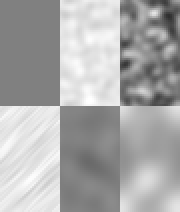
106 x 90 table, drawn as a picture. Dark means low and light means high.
The table splits into 2 rows of 3 panels. Panel 1,1: middling, flat. Panel 1,2: very high, blotchy, faint in contrast. Panel 1,3: middling, blotchy, strong in contrast. Panel 2,1: very high, slanting up to the right, faint in contrast. Panel 2,2: middling, smooth, faint in contrast. Panel 2,3: high, smooth.
